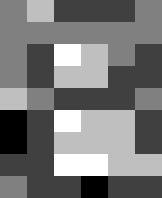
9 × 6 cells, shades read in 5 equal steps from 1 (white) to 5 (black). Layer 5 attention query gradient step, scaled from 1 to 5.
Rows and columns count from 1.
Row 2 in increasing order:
3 3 3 3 3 3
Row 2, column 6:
3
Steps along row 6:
down down up same up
